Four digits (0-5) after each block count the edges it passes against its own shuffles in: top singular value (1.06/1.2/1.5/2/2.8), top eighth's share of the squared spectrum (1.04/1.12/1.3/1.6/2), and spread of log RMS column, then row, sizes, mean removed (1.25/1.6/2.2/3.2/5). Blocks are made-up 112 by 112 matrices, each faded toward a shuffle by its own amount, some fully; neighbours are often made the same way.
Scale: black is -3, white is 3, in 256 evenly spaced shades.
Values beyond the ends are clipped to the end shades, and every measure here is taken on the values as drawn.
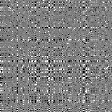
5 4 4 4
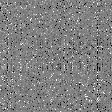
4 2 2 1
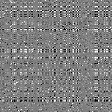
5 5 4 4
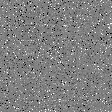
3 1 0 0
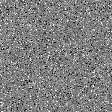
2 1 0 0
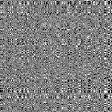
5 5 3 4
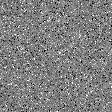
1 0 0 0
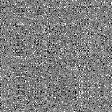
4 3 2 2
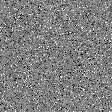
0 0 0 0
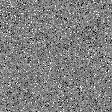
2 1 0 0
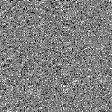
4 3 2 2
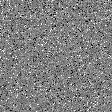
0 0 0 0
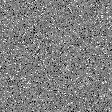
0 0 0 0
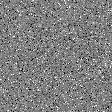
2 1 0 0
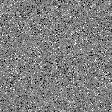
3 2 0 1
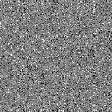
4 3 2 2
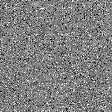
3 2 1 1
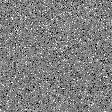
2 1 0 0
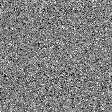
0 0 0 1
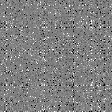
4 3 2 2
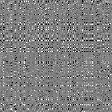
5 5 3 4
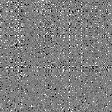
4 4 3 3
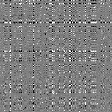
5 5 4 4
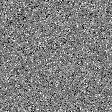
2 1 0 0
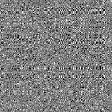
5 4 3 3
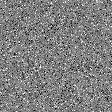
1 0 0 0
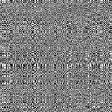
5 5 4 4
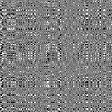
5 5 4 4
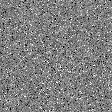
0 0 0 0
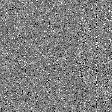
2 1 2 0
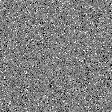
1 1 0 0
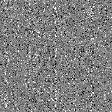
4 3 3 1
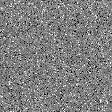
2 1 1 0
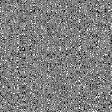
4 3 3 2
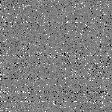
2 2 2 2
